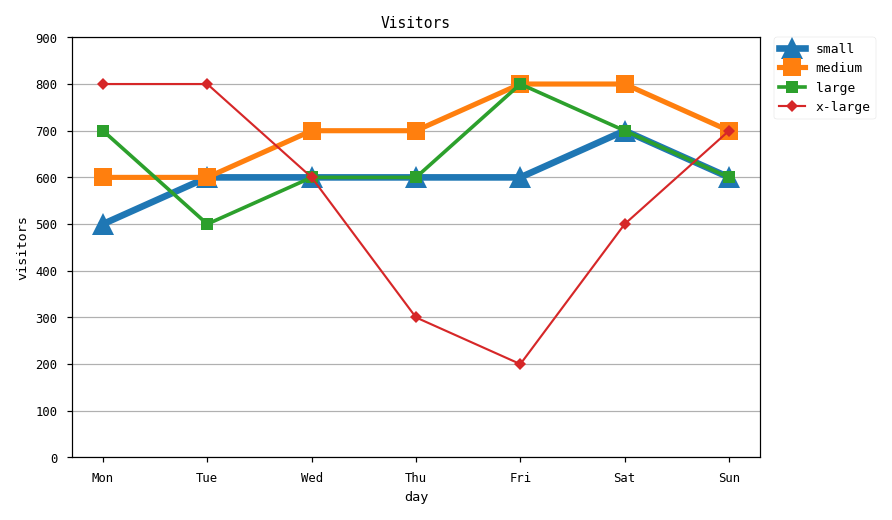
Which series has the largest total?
medium
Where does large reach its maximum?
Fri
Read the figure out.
Title: Visitors
x-axis: day, ticks Mon Tue Wed Thu Fri Sat Sun
y-axis: visitors, ticks 0 100 200 300 400 500 600 700 800 900
Legend: small, medium, large, x-large
Values:
small: 500 600 600 600 600 700 600
medium: 600 600 700 700 800 800 700
large: 700 500 600 600 800 700 600
x-large: 800 800 600 300 200 500 700
